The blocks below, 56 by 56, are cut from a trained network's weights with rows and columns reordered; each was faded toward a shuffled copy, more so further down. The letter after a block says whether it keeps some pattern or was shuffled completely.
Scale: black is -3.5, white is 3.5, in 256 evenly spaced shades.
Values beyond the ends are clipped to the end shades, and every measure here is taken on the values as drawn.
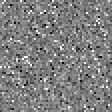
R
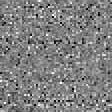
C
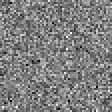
R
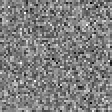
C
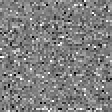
C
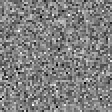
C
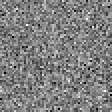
R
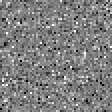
R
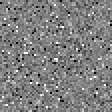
R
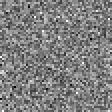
R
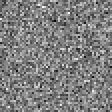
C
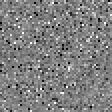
R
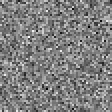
R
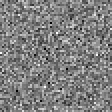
R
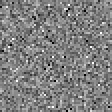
R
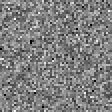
R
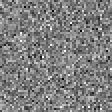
C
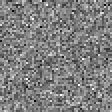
R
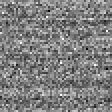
C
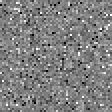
R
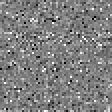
C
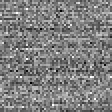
C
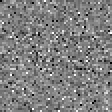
C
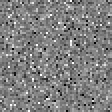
R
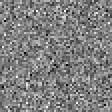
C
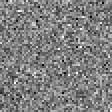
R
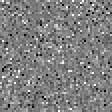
R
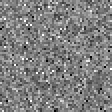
R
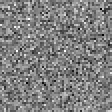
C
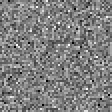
R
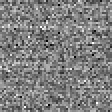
C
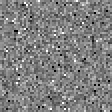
R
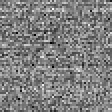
C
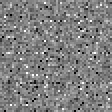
C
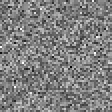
R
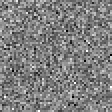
R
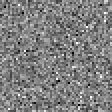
R
